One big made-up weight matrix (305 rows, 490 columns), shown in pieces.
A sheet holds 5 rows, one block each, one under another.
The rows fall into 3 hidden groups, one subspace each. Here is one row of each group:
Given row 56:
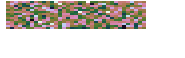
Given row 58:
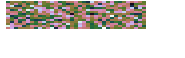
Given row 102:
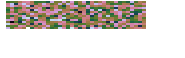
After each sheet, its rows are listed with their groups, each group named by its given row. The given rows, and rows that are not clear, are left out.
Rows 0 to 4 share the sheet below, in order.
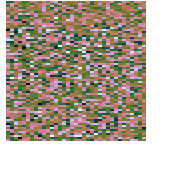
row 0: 56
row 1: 58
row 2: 102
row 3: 58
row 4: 58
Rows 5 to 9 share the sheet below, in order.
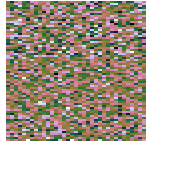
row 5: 102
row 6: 102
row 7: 56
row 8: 58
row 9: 102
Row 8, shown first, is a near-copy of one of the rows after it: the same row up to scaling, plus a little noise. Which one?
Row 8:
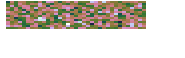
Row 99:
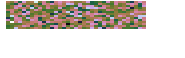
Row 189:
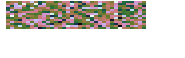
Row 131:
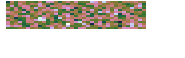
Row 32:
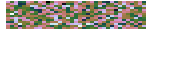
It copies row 131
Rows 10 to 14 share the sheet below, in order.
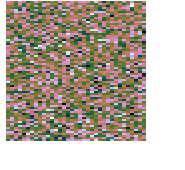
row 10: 58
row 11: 58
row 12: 56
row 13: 102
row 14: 56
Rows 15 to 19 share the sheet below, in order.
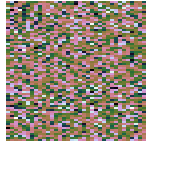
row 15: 56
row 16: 58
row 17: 58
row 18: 102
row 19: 56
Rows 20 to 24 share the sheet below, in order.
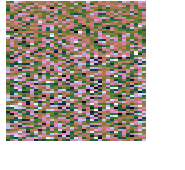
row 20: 56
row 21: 56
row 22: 102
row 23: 102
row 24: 102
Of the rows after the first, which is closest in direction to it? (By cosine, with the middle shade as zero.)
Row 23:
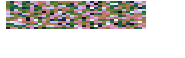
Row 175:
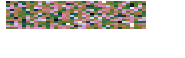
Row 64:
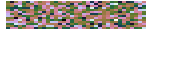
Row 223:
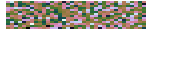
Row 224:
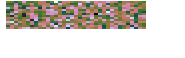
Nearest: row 64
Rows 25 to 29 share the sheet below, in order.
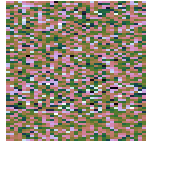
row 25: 56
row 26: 102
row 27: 56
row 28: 102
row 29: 56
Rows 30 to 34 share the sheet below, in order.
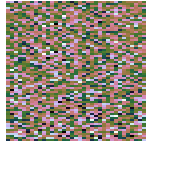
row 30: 56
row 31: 56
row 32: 58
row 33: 58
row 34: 102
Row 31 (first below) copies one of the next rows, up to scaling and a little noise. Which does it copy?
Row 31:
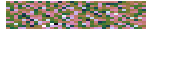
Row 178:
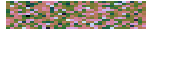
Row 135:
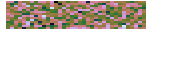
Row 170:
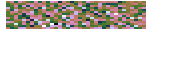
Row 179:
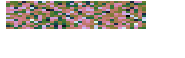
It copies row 170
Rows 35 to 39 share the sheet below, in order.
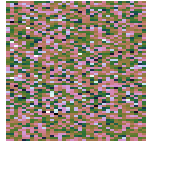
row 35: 102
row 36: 58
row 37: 102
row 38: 56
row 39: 56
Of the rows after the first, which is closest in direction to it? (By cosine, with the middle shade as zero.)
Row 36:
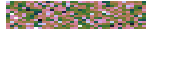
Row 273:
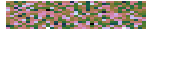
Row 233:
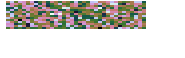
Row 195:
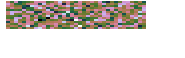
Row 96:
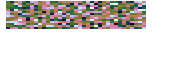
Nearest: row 195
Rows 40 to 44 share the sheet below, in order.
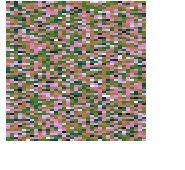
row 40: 58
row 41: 58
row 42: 102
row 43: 58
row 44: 102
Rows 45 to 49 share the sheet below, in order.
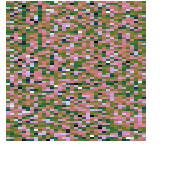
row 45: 56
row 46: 56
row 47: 56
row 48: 56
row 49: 56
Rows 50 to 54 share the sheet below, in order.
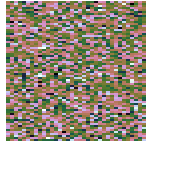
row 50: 58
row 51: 58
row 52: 58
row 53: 56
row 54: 102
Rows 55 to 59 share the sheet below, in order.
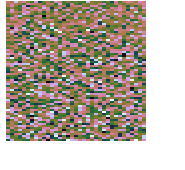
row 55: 56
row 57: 102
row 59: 56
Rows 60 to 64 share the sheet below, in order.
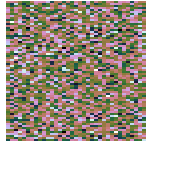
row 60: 102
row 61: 102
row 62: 56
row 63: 56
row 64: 102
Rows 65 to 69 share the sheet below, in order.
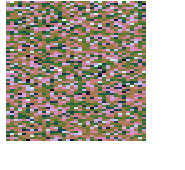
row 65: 102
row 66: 102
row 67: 58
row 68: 56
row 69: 102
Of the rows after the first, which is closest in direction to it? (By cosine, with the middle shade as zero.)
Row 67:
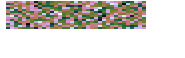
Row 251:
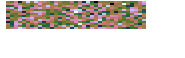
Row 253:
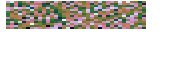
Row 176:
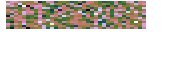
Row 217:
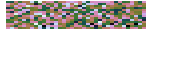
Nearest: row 217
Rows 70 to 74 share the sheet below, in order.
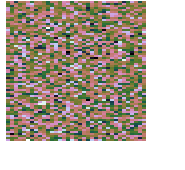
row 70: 56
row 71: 58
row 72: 58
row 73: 58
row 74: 102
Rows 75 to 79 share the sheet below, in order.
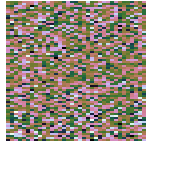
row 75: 58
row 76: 102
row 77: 56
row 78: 58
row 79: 102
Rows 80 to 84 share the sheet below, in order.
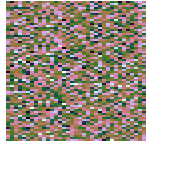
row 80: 102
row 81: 102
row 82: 56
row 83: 102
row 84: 56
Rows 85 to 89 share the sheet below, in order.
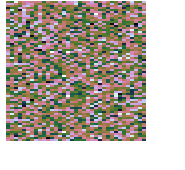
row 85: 56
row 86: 58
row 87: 102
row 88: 58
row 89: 102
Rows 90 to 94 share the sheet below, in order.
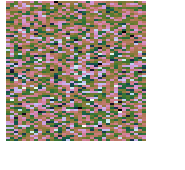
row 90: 56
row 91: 58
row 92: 58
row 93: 58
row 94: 56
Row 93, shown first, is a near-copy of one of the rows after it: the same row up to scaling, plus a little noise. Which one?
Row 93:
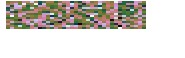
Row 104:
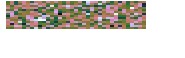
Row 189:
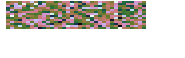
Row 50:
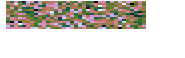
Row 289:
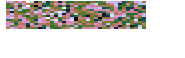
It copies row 189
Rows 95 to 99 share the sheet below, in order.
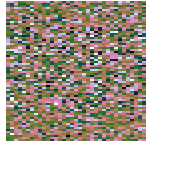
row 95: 102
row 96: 102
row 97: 102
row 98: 58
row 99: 58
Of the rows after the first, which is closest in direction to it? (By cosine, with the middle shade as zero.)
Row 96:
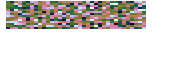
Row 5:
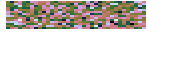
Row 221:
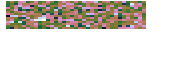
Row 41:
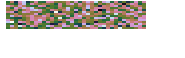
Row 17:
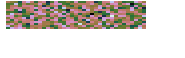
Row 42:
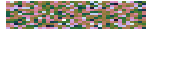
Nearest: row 5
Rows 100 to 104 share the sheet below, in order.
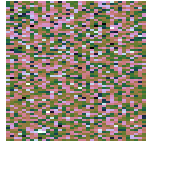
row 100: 56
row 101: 102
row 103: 56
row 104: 58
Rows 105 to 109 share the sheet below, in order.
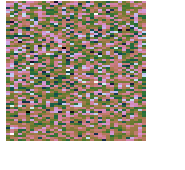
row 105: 56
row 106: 102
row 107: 56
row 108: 102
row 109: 58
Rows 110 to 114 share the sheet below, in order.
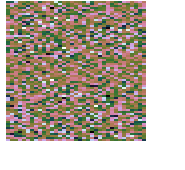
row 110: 56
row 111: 102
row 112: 56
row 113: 58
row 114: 102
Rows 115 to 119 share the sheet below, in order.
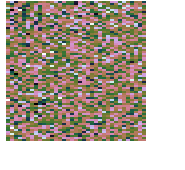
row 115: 56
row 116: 56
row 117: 58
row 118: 58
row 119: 58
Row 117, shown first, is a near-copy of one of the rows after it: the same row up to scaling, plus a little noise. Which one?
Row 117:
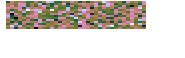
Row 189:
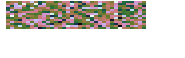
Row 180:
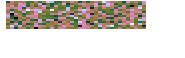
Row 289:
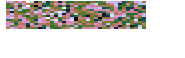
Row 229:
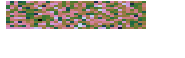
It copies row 180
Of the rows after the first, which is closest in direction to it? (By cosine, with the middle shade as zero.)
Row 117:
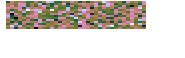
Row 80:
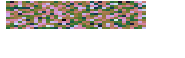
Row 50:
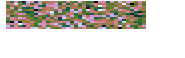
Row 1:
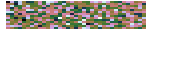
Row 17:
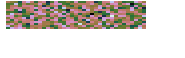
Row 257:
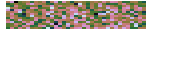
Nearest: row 1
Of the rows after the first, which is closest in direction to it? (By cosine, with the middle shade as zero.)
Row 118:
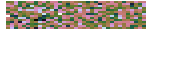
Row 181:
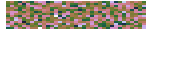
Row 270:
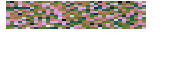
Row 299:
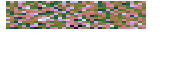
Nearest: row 270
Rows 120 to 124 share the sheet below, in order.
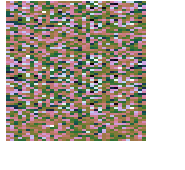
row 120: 102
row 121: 102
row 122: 102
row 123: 102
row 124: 58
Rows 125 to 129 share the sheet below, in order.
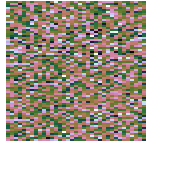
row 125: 56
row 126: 102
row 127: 102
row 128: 56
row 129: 102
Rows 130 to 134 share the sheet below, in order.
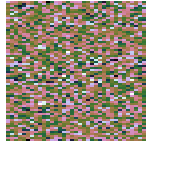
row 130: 58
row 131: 58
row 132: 102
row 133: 58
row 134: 102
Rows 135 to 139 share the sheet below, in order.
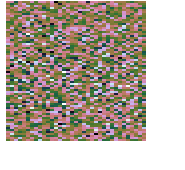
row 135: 56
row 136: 56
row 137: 56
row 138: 102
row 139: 58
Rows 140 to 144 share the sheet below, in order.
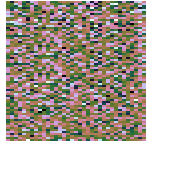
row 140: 102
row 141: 102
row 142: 102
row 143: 58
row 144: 102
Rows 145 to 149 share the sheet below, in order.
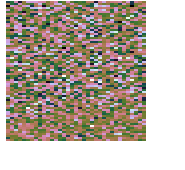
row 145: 58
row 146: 102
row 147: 102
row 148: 58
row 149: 58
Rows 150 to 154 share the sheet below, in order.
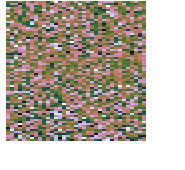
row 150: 56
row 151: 58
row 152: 56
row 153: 102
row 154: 56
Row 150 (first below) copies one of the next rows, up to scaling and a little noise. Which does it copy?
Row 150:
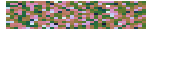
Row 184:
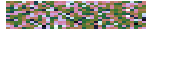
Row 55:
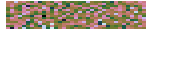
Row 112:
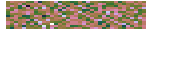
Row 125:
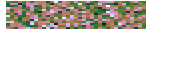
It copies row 125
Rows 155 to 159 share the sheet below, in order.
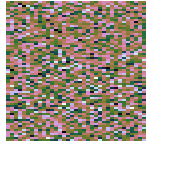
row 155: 56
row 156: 56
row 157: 58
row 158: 102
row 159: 102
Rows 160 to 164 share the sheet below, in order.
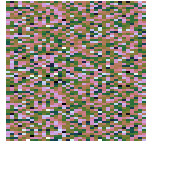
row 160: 102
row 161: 102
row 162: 56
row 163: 102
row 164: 102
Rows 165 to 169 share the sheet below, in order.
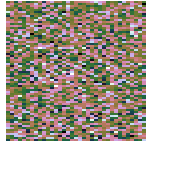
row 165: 58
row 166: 58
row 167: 56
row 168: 56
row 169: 102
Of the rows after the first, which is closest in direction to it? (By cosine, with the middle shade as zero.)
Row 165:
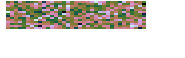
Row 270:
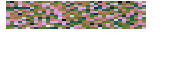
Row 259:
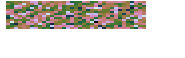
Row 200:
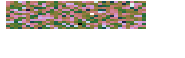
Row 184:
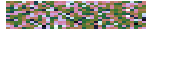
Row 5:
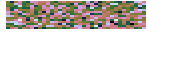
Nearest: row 200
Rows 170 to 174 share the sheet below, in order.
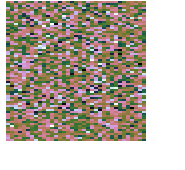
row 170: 56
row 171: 58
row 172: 56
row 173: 102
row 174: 58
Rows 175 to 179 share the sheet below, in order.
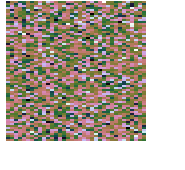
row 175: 58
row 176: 56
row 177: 56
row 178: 56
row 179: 56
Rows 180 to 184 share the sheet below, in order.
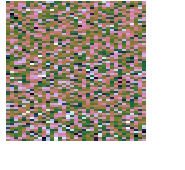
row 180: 58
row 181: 58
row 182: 58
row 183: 102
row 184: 56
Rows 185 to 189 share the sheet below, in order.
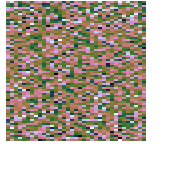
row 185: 102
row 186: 58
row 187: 56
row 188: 56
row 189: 58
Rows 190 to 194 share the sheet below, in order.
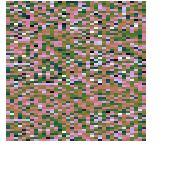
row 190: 56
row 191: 56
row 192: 102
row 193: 56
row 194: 102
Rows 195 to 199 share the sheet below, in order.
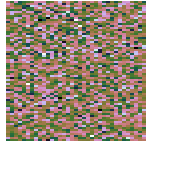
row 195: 58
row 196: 56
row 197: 102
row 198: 58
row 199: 56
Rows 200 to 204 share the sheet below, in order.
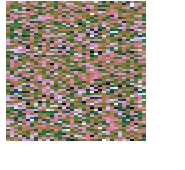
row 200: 58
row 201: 102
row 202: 56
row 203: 102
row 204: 56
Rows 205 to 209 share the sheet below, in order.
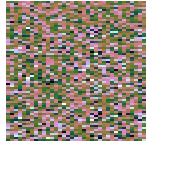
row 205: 102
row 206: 102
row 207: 56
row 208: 102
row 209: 102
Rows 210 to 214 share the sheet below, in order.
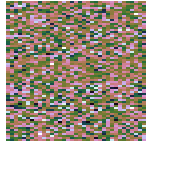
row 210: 58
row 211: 102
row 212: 56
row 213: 102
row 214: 56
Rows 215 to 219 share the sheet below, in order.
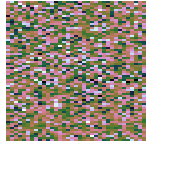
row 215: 56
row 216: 58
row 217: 56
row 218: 58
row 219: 56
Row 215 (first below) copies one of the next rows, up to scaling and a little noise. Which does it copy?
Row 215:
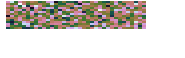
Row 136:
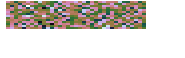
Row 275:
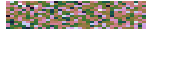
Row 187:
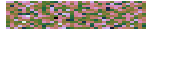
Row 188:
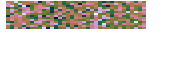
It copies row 275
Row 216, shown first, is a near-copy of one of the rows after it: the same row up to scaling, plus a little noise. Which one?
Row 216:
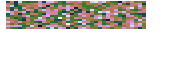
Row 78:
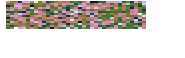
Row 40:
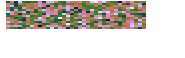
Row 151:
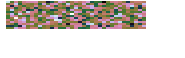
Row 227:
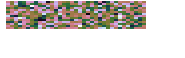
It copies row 40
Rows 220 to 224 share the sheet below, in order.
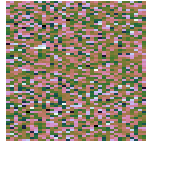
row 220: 56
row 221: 58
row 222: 56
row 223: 102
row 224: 56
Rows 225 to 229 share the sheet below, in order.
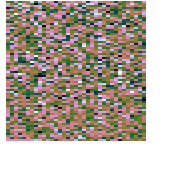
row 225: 56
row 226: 58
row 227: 58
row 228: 58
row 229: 58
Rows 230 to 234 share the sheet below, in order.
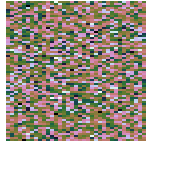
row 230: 56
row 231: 102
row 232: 56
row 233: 58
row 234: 56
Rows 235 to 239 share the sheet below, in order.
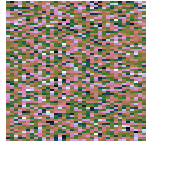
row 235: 102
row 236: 56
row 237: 56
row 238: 56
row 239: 56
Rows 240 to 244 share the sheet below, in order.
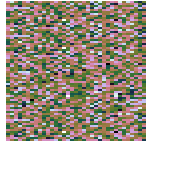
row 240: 102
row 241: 102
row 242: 56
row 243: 58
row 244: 102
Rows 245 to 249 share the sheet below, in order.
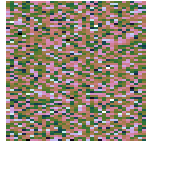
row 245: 102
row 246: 58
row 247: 56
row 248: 58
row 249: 102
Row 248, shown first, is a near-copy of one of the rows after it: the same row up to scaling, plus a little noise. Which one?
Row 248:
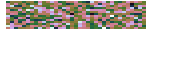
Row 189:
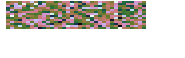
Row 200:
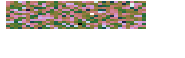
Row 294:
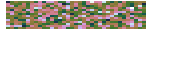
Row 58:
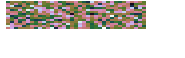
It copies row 58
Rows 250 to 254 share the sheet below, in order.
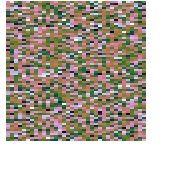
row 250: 102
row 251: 58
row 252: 58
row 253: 102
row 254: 102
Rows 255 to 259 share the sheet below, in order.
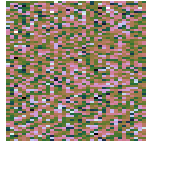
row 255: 56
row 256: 58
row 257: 56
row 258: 56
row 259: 58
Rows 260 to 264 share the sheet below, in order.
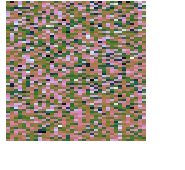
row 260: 102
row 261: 56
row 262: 56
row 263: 102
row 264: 58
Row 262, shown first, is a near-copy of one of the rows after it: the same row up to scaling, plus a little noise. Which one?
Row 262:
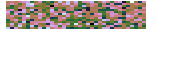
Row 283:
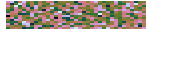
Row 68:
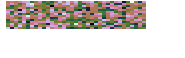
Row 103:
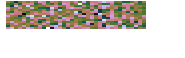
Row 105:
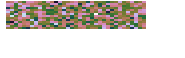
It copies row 68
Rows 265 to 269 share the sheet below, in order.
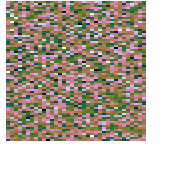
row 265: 58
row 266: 102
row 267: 56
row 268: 56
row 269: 56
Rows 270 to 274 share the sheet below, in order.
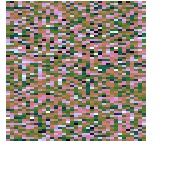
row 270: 102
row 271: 102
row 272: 56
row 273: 56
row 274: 58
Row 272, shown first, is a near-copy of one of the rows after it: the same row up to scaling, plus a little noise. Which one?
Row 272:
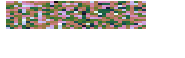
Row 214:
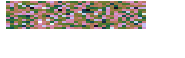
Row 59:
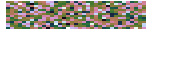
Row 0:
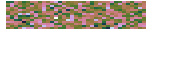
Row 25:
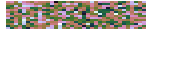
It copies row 25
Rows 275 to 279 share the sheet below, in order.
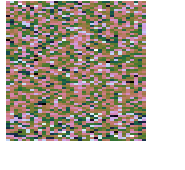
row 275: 56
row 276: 58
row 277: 56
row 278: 58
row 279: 102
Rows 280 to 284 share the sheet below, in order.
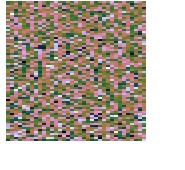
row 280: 58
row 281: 58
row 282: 56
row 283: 56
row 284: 102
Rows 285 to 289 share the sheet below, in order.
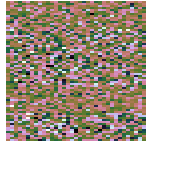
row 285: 58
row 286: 102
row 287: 56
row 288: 58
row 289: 58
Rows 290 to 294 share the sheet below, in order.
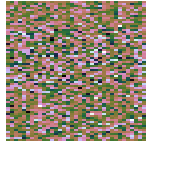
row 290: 58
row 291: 56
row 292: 102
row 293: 56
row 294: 58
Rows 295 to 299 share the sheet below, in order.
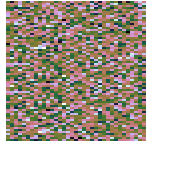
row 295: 102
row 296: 58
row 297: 102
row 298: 102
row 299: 58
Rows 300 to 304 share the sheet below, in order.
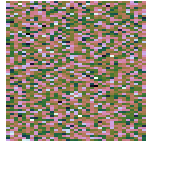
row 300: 56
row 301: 56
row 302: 58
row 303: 58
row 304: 56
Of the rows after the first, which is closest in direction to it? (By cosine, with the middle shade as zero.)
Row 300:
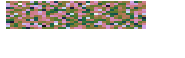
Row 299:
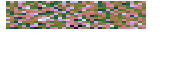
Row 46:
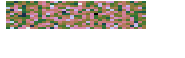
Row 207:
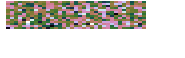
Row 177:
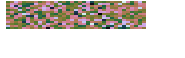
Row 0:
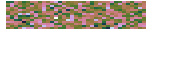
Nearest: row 207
